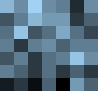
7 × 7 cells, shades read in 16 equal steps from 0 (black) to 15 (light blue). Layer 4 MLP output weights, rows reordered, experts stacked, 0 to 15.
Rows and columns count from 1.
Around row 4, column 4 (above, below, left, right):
8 8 9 7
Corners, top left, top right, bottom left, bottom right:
13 10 2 7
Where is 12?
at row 3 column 5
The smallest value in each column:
2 4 1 7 0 3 4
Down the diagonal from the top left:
13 9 6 10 9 7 7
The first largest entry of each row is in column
3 3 2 4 6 1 6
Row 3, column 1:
8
